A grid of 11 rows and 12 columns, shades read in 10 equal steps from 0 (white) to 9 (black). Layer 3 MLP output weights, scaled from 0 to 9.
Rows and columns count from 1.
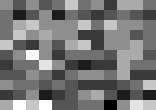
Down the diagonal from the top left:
4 8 2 3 6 5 8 4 7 8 1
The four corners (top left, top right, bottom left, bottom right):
4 5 3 2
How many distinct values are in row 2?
5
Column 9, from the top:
7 6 2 4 4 6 7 5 7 6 9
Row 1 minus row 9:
0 1 -1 0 0 -4 -2 -3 0 -3 -2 3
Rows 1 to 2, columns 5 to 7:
5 2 5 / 8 5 6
